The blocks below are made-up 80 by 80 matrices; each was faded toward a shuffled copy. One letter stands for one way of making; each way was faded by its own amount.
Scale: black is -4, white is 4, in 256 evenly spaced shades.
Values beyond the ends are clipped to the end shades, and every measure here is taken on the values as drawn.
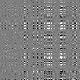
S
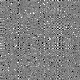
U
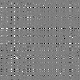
S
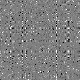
U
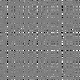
S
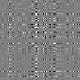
S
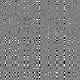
S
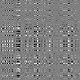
S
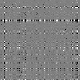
S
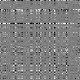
S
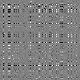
S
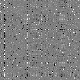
U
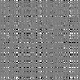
S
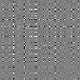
S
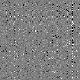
U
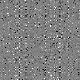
U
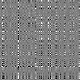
S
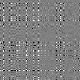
S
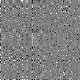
U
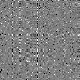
U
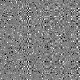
U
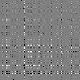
S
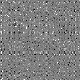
U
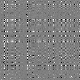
S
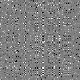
U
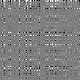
S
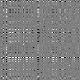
S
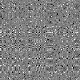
U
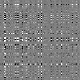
S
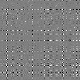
S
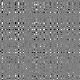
S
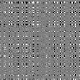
S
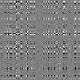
S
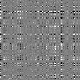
S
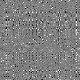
U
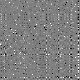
U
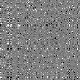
U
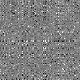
U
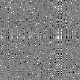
U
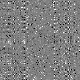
U
